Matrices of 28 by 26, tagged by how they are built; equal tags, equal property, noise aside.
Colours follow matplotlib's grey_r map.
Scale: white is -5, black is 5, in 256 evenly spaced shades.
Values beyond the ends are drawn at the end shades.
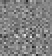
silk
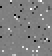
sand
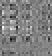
silk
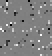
sand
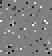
sand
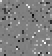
sand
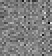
silk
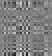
silk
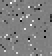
sand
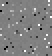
sand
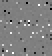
sand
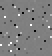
sand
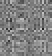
silk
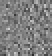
silk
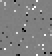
sand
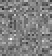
silk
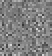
silk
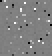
sand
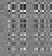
silk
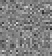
silk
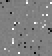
sand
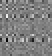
silk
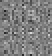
silk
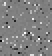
sand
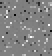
sand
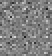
silk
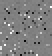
sand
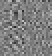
silk
